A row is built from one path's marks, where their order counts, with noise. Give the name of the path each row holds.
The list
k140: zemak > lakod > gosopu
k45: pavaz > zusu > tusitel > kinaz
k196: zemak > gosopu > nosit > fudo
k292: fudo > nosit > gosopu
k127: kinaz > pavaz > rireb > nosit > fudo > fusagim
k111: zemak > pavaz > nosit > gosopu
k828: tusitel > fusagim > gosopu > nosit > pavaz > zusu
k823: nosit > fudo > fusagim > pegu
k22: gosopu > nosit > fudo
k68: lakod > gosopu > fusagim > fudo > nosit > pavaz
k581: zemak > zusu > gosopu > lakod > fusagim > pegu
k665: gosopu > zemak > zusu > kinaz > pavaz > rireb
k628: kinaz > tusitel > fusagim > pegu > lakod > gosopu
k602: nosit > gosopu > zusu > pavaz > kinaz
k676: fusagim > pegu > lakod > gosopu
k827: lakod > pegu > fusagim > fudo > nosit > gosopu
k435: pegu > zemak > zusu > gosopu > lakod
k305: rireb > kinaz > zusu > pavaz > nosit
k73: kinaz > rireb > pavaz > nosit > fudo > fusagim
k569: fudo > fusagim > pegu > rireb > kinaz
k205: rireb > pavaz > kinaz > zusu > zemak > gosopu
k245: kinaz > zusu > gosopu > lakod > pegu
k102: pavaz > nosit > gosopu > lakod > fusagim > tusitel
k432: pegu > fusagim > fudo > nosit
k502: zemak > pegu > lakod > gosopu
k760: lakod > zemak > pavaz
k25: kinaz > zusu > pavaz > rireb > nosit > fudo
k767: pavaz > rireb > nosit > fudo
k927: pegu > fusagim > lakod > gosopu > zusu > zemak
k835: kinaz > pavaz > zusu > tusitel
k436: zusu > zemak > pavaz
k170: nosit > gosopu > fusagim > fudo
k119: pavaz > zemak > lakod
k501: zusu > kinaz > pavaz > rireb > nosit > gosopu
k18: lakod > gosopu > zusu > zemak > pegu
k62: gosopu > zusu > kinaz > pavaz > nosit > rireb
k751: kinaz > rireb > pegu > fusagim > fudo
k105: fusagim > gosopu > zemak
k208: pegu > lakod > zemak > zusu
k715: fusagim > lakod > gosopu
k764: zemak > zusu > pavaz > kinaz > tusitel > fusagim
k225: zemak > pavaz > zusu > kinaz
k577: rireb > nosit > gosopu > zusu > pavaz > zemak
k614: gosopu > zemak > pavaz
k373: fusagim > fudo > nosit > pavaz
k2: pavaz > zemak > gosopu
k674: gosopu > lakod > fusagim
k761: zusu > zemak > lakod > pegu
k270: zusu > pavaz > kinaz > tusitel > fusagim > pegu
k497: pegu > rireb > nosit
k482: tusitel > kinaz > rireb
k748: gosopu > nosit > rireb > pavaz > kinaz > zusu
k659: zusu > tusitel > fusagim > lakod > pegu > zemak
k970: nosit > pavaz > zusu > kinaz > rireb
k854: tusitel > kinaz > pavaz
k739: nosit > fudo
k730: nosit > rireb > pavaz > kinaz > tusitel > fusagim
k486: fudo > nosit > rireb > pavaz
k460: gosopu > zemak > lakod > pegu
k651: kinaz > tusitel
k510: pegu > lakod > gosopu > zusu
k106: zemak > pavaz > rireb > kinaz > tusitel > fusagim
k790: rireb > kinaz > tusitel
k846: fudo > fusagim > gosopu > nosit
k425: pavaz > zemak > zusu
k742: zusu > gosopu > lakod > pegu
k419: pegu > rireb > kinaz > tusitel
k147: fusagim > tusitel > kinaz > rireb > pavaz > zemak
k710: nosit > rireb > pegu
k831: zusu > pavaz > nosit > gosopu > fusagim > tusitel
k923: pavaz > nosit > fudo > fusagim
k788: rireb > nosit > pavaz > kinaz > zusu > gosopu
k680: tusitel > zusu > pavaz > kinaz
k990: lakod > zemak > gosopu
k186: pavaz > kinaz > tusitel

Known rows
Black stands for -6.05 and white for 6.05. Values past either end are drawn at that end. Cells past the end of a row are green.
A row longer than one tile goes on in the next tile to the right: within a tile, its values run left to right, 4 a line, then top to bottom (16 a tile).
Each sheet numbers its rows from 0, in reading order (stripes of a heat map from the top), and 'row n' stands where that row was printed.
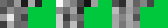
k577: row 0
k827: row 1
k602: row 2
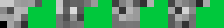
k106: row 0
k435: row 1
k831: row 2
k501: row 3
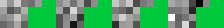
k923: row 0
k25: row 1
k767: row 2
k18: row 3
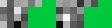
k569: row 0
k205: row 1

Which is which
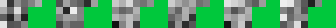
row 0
k432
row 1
k761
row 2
k2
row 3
k127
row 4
k119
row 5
k760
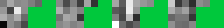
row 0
k581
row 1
k710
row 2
k373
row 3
k497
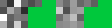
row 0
k674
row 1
k970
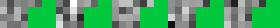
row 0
k739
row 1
k105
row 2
k45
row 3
k196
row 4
k170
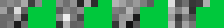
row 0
k245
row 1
k788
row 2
k73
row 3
k510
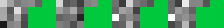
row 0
k502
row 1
k419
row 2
k460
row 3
k614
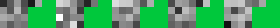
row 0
k742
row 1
k990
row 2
k186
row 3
k270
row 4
k425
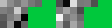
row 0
k751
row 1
k22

